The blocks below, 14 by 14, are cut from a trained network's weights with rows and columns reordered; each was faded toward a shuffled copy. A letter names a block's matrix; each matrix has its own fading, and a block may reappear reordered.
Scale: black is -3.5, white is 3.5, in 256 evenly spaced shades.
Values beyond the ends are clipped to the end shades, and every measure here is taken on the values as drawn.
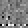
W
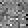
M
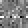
W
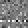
W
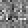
M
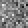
W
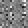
W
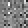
W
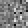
W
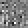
W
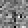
M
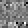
M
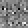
M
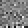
M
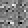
M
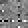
W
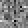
M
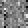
W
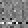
W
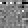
W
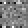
M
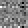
M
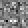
M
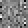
W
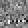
M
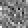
W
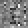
W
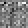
M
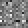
W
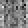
M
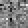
M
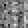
M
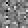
W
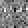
M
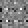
M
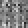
M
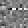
W
